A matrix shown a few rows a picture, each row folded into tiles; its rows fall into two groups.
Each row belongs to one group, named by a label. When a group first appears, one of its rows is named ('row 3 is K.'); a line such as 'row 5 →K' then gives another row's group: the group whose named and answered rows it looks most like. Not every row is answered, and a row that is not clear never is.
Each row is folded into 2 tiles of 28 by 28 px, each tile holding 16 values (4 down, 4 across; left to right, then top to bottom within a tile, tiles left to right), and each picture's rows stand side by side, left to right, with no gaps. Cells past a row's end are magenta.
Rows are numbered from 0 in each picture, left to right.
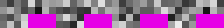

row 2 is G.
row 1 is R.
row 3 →G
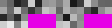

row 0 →G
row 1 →G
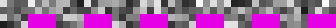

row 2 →G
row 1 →R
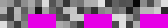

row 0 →G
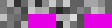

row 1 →R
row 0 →R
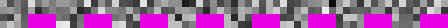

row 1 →G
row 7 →R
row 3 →G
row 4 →G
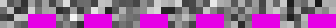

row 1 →R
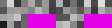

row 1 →G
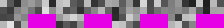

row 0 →G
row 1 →R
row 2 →G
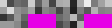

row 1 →R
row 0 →G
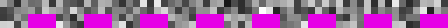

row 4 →R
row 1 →G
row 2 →G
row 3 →R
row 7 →G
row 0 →G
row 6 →G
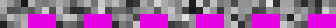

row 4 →G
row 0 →R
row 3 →R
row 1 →R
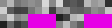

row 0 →R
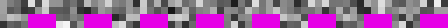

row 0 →R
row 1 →G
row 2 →G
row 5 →R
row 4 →G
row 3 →R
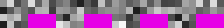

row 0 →R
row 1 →G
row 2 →G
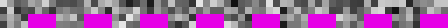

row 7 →R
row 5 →R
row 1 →R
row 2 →G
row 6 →R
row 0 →R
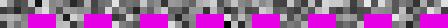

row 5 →R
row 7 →R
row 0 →R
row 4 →R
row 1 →G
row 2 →G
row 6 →R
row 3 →G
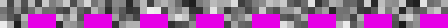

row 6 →G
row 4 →R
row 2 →R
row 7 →R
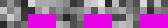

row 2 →G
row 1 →G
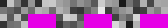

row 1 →R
